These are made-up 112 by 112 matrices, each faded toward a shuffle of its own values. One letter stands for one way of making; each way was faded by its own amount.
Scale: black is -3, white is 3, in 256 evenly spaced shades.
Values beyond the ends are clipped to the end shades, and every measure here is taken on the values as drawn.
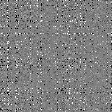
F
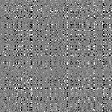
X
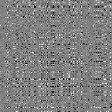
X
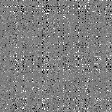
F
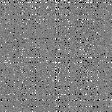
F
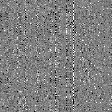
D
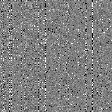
D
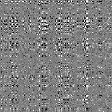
X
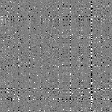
X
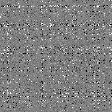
F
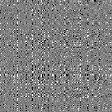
X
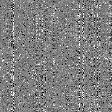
D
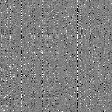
D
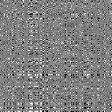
X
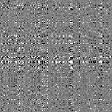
X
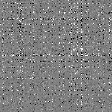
F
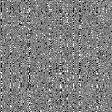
D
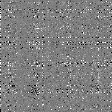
F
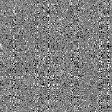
D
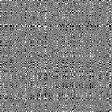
X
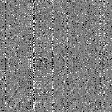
D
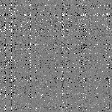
F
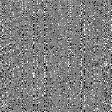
D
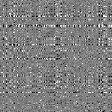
X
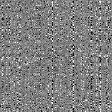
D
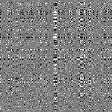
X
